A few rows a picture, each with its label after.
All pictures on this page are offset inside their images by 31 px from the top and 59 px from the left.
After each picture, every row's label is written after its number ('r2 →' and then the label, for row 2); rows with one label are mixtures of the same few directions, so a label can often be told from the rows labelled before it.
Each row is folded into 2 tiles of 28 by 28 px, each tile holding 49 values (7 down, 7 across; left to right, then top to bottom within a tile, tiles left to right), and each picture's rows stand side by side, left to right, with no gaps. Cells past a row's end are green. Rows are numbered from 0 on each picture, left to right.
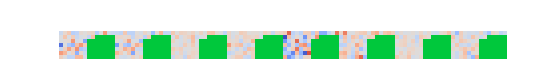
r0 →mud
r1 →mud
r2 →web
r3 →mud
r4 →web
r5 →mud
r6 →web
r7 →mud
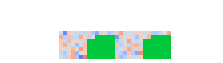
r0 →mud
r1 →web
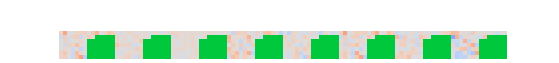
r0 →mud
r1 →mud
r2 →web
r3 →web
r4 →mud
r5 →mud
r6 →web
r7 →web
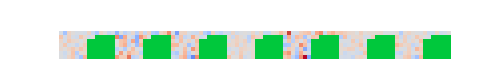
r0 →mud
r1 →web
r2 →mud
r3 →web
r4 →mud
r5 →web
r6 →mud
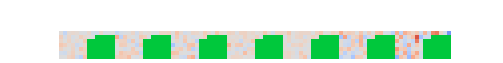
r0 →mud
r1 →web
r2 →mud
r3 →mud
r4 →mud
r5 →web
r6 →web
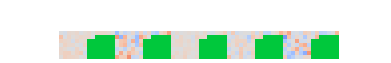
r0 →web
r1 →web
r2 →web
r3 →web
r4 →web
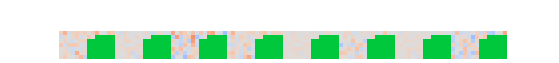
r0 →mud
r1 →mud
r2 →web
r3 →mud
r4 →mud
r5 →mud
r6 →mud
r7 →web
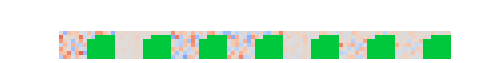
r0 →web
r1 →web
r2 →web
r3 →web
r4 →web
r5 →mud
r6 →mud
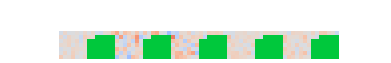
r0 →web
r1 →web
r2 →web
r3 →web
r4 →web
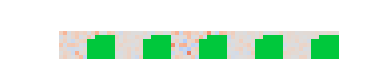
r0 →mud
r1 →mud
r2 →mud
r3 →web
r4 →mud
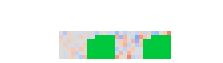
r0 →mud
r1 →web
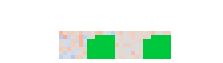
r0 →web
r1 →mud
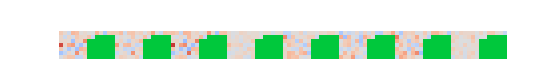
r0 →mud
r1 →mud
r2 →mud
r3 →mud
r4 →web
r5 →web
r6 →web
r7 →web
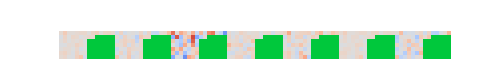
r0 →mud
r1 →web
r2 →web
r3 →mud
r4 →mud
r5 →mud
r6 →web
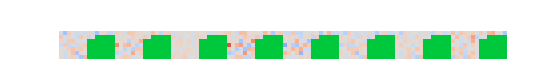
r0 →mud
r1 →mud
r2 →web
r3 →mud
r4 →mud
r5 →mud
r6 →mud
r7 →web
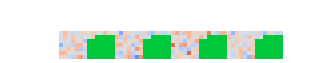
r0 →mud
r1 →mud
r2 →mud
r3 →mud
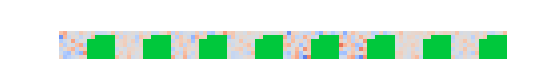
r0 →web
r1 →web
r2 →web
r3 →web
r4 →mud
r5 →mud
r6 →mud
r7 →web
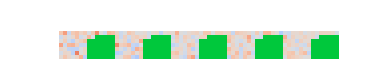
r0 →mud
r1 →mud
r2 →mud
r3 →web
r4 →web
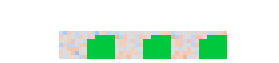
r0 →mud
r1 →web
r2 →web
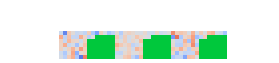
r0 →mud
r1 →mud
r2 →web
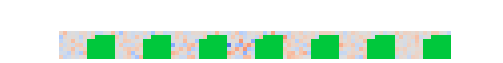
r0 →web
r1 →mud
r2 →mud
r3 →mud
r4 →web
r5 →mud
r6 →web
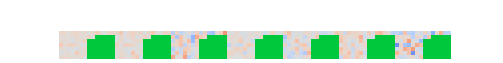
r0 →mud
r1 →mud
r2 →web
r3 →mud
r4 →web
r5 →web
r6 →mud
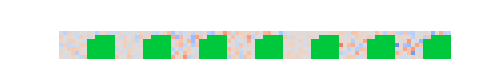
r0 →mud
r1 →web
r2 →web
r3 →web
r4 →web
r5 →mud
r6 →mud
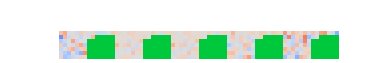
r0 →web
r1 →mud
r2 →mud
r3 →mud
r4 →web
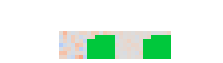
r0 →mud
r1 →web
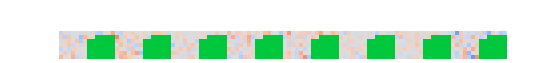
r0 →web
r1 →web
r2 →mud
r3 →web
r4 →mud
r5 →mud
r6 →web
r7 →mud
